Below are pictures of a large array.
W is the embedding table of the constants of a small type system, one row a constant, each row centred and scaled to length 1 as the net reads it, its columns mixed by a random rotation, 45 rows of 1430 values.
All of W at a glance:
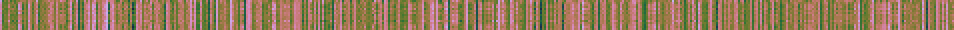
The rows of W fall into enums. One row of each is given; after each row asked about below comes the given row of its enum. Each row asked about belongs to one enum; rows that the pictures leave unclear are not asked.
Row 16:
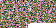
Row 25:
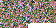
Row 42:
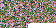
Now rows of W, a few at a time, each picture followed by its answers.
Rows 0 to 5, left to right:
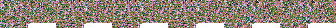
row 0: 42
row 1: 16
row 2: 16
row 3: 16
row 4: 25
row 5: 25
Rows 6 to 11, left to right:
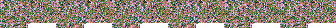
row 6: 42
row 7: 25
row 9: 25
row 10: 42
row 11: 42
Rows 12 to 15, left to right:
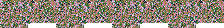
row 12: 25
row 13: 25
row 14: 25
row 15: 25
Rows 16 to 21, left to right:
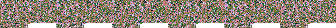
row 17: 42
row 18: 25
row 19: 25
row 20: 42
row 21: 16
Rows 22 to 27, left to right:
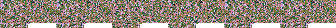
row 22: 42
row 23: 42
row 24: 16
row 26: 42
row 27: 42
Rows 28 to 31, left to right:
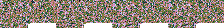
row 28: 25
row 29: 16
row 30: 42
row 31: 42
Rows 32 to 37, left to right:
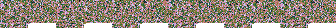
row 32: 42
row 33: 16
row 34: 25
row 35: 42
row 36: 25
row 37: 42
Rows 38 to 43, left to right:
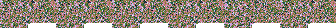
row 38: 25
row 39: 25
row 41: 25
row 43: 25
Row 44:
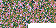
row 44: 25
